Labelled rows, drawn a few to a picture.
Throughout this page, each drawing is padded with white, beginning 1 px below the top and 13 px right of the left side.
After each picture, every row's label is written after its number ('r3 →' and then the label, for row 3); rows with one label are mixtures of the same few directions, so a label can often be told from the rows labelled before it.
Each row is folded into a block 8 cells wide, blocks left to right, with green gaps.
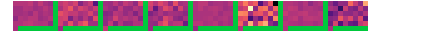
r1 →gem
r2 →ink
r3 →ink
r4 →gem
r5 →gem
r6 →ink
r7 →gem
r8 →ink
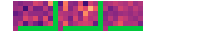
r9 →ink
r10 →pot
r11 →gem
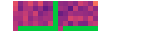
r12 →pot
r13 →ink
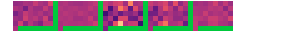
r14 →ink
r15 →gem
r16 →gem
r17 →gem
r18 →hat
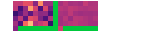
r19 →gem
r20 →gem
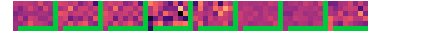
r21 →gem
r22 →ink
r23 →ink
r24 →hat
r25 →pot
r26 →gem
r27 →ink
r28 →hat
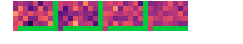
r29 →gem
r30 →gem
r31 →ink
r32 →hat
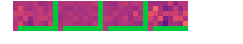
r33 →gem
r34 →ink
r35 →hat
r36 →gem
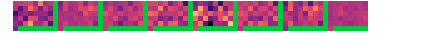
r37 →gem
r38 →pot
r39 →gem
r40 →ink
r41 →gem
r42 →ink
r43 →pot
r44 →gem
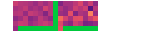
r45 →hat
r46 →hat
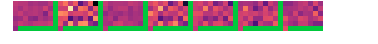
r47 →hat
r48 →ink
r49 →gem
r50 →ink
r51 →ink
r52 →gem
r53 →hat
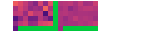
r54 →hat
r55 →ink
